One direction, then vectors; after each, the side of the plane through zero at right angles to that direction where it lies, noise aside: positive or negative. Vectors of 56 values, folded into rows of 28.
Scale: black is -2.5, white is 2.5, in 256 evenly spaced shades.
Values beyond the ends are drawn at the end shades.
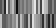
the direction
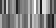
positive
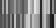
positive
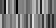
positive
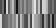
positive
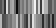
positive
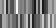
negative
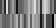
positive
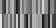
positive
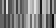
positive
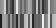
negative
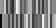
negative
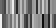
positive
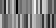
positive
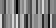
positive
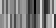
negative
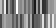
negative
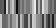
positive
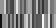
negative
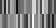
positive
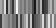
negative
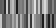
positive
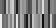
positive
